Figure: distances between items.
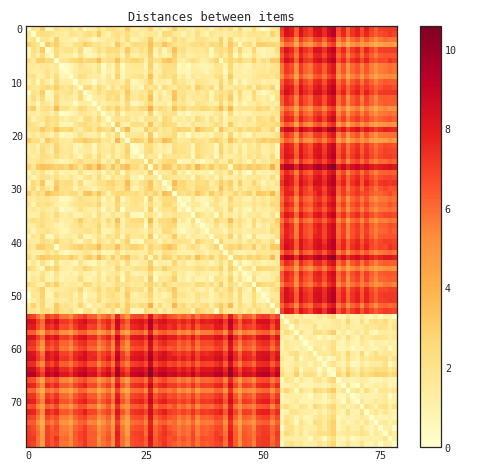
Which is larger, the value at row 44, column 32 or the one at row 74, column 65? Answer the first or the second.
the second
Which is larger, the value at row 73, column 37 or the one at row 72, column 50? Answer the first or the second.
the second
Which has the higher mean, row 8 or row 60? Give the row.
60
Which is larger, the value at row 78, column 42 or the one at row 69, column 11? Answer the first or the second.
the second
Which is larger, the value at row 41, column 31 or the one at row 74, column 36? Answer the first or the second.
the second
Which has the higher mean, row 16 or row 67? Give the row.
67
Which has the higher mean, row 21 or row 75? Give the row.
75
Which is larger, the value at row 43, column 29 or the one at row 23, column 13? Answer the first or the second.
the first
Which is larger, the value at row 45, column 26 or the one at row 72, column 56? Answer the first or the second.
the first
